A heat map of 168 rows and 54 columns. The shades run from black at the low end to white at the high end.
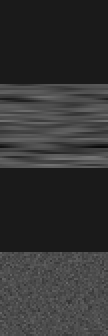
It is made of 4 by 1 panels. Panel 1,1: very low, flat. Panel 2,1: low, streaked across. Panel 3,1: very low, flat. Panel 4,1: low, fine-grained, faint in contrast.
